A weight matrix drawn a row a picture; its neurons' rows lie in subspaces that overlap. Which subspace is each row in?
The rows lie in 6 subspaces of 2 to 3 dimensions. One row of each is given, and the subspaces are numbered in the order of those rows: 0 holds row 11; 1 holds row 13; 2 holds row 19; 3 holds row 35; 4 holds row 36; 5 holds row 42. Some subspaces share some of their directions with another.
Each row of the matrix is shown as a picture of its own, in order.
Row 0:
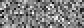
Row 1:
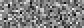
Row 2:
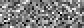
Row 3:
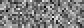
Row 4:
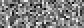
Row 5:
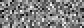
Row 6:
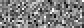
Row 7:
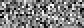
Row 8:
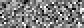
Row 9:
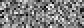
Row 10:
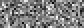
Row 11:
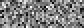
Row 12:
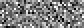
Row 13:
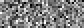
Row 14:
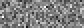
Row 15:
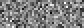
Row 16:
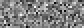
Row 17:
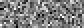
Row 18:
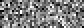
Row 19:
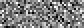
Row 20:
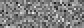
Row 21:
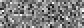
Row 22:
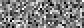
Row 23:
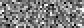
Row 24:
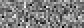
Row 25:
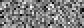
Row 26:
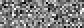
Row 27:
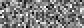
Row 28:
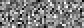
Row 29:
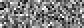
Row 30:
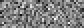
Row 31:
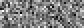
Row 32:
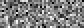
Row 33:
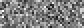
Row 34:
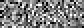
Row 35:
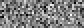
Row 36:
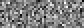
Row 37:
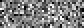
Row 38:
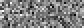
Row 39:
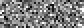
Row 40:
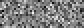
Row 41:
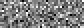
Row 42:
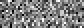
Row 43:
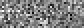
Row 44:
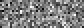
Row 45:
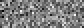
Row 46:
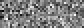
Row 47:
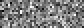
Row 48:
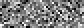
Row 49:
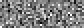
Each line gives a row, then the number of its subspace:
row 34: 1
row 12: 2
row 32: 1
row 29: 4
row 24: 0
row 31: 5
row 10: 1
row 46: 3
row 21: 0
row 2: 3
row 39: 4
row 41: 1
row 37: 0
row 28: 4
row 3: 5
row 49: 3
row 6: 4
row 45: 5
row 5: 5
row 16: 2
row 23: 4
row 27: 0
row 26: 1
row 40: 2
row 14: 0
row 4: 1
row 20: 2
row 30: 1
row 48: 3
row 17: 4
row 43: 3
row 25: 1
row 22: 4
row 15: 4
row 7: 3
